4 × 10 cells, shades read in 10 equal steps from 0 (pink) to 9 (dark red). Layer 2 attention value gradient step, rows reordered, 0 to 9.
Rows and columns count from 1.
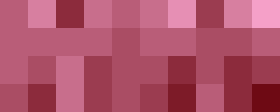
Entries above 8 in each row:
0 0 0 1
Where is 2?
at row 1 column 2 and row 1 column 9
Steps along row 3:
up down up down same up down up down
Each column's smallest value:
4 2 3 3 4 3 1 4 2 0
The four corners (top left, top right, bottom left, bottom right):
4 0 5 9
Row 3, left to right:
4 5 3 6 5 5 7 5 7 6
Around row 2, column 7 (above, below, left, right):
1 7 4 5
